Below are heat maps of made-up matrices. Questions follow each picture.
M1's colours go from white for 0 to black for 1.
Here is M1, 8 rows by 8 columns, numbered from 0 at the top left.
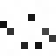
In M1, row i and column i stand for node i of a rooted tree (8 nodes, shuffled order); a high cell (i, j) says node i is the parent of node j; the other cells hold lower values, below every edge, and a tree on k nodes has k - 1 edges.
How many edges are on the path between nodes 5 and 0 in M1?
3
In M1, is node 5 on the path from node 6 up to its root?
no
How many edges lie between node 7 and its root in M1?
4
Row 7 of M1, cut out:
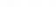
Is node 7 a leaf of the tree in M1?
yes
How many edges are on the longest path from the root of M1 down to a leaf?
4
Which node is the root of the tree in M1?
2
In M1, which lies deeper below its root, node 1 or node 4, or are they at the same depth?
node 1
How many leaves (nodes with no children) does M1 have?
3
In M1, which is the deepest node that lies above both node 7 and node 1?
4
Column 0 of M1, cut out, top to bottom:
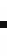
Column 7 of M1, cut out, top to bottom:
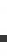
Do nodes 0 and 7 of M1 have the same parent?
no
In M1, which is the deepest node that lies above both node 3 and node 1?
4
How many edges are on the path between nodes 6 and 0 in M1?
2
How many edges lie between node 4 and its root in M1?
1
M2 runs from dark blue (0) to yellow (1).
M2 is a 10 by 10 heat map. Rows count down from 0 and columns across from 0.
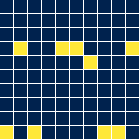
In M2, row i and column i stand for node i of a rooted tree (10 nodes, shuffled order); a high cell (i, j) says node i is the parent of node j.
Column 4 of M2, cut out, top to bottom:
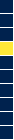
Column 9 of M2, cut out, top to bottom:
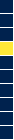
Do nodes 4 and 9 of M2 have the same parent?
yes
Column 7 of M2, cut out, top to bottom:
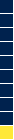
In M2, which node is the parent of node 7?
9
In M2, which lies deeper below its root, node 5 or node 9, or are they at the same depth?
the same depth
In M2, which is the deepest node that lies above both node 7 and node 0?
9
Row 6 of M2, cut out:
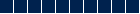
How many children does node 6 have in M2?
0
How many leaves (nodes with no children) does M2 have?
7
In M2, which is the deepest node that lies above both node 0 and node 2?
9
